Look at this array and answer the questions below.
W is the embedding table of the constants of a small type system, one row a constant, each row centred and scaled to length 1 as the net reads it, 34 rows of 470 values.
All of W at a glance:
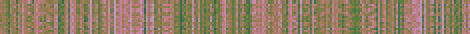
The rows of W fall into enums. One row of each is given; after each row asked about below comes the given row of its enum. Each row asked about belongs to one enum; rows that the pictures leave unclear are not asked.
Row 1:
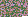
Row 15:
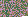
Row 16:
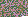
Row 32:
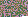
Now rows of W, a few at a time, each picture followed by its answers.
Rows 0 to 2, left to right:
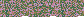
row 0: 15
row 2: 15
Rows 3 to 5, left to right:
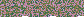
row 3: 1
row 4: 32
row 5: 16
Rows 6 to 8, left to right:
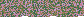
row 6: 16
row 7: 15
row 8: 1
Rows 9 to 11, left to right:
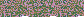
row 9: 32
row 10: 1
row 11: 32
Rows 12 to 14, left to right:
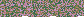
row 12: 1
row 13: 15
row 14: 16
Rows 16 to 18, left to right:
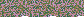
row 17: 32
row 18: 16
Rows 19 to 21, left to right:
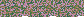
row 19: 1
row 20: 16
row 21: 16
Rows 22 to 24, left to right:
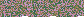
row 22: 32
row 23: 15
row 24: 16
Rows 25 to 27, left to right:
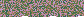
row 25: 15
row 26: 16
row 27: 32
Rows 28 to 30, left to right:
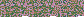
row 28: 1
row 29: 1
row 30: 32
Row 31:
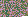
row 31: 15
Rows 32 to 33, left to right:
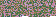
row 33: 1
